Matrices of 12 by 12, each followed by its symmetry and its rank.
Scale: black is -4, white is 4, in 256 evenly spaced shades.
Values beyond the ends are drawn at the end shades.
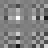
symmetric, rank one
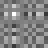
symmetric, rank one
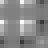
symmetric, rank one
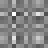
symmetric, rank one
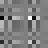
neither, rank one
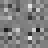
antisymmetric, rank two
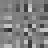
antisymmetric, rank two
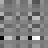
neither, rank one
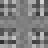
antisymmetric, rank two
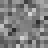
antisymmetric, full rank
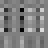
neither, rank one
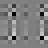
neither, rank one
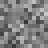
antisymmetric, full rank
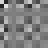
symmetric, rank one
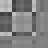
symmetric, rank one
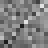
antisymmetric, full rank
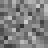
antisymmetric, full rank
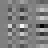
neither, rank one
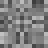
antisymmetric, rank two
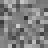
antisymmetric, full rank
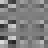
neither, rank one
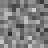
antisymmetric, full rank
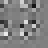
antisymmetric, rank two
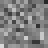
antisymmetric, full rank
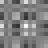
symmetric, rank one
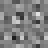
antisymmetric, rank two
